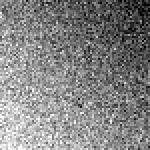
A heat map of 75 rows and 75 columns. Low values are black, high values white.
No row or column stands out. The ninth with the lowest average is the top right. The field climbs toward the bottom left. The halves do not mirror each other.
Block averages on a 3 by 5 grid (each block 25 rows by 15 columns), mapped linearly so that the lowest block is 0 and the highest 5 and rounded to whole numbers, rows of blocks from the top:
32110
43321
54432
